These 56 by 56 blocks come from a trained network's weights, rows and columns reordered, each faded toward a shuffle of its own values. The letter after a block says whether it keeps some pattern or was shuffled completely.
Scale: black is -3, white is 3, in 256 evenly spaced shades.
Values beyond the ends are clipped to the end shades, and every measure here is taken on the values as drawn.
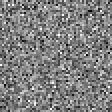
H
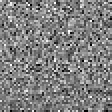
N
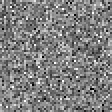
H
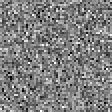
H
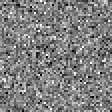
H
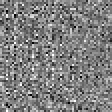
N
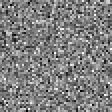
H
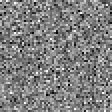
H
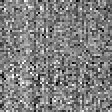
N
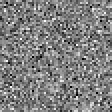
H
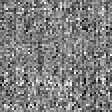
N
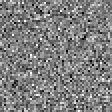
H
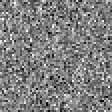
H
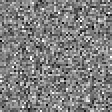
H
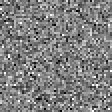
H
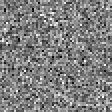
H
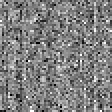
N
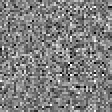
N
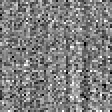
N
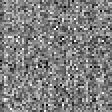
N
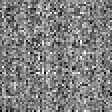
N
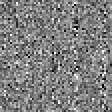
N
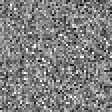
H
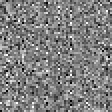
N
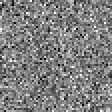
H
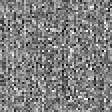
N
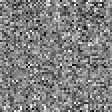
N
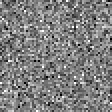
H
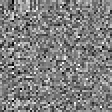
N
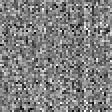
N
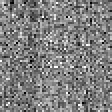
N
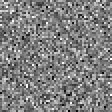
H
